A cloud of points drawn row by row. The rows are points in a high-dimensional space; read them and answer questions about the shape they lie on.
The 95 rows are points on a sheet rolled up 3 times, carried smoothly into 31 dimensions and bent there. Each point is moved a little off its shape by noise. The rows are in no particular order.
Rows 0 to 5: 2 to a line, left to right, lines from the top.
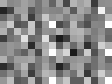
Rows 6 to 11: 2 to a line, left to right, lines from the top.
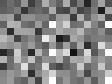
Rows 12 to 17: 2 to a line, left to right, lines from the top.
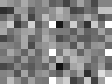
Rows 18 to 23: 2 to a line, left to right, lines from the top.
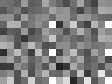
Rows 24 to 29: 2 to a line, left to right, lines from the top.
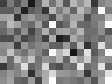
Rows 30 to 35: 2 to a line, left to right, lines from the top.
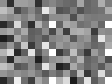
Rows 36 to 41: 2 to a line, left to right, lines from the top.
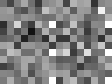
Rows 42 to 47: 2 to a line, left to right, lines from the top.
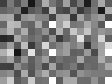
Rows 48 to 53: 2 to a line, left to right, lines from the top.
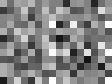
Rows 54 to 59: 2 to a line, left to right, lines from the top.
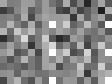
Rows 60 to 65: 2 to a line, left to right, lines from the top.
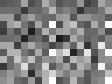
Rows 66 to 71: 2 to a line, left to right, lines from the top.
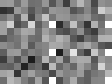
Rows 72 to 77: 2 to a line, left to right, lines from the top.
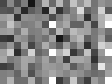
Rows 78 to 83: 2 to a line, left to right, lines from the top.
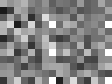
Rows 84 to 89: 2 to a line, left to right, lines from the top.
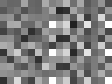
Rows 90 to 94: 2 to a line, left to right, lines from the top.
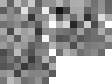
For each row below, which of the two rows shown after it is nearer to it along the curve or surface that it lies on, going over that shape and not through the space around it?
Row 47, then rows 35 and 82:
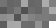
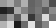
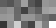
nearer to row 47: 82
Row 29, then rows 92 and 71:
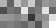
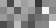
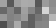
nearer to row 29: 92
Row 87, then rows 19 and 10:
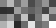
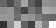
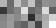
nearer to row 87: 10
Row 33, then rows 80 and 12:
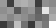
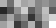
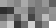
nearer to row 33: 80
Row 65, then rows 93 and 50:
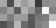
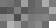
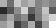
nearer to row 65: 50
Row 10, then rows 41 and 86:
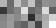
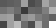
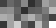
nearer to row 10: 41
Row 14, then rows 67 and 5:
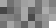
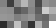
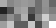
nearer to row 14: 5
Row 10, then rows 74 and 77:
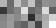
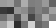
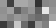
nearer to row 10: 77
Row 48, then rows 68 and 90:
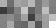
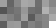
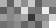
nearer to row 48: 68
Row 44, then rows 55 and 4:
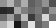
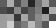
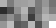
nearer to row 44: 55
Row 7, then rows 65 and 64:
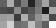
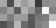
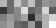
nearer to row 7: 64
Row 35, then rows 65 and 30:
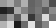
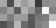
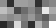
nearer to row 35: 65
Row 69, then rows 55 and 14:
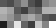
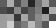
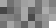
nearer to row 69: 55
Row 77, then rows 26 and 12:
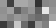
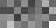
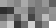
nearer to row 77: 26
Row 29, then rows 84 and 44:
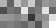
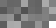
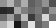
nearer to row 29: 44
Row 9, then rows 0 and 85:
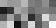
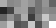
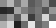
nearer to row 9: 85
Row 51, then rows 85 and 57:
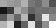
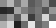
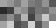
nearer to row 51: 85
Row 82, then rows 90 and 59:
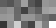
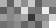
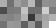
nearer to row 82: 90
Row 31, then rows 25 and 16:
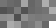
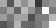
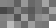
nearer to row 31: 16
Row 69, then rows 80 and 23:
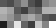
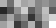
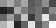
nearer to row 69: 23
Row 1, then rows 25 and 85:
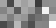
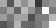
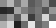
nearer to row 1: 25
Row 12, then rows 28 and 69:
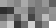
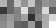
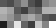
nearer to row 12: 28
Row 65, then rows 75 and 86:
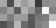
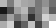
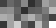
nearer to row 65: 75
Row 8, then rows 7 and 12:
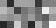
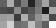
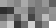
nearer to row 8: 7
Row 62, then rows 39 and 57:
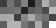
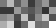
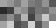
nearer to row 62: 39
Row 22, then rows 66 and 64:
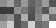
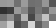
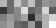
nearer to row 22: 66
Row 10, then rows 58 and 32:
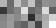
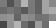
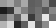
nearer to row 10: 32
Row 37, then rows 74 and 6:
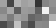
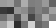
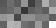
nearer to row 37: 6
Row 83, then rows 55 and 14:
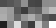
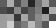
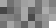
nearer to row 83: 55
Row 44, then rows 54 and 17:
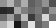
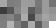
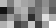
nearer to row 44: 17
